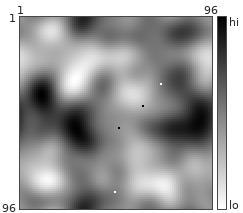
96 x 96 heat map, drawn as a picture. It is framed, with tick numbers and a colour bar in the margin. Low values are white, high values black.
Slope: none. Lone odd cells: 4, 2 higher and 2 lower than their neighbours. Average level on the scale: 50%. Grain: smooth. Odd rows or columns: none.
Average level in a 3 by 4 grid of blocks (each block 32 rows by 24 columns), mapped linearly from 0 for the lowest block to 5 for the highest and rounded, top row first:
0122 / 4315 / 0301
